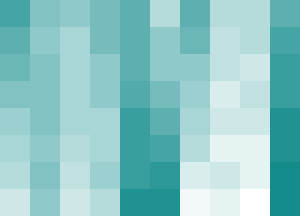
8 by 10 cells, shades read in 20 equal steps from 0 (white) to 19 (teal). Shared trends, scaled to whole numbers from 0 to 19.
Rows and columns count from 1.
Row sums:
102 100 94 93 94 88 90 81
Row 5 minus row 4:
-2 0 0 -2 2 2 -1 1 -1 2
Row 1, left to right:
15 10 9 11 13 6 13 6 6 13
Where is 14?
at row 4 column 5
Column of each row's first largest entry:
1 10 10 10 10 10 10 10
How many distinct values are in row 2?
8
